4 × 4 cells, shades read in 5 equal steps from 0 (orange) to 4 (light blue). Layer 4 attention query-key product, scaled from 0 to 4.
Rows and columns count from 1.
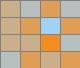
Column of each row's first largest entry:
2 3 4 1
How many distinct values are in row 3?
3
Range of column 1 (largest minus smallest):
1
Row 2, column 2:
1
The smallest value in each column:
2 1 0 1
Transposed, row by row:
2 2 2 3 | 3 1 2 1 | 1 4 0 2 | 3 1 3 1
